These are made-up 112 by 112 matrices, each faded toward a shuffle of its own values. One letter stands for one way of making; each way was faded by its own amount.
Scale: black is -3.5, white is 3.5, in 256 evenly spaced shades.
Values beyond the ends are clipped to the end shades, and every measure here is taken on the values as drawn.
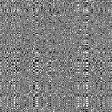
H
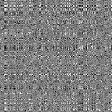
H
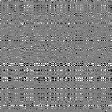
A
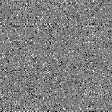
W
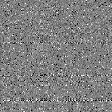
W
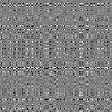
A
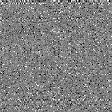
W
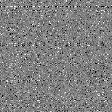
W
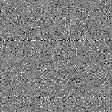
W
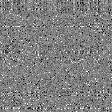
W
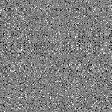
W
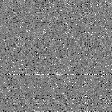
W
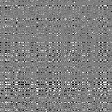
A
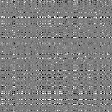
A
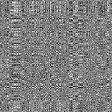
H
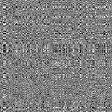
H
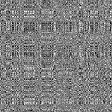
H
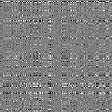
A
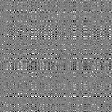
A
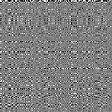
A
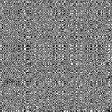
H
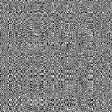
H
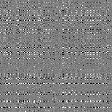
A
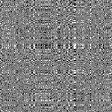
H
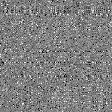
W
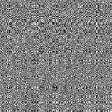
H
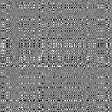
A
